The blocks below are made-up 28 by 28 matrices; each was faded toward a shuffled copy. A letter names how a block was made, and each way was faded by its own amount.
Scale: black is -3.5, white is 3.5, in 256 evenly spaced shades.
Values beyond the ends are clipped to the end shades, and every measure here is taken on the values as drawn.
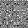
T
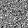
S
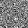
T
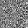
T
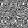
T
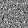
S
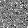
S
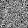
S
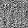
T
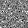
S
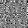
T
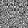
T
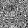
T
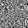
T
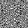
T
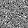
S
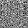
T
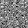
T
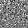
S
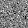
S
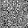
T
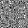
T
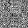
T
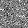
S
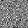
T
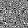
T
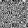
T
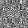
T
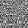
T
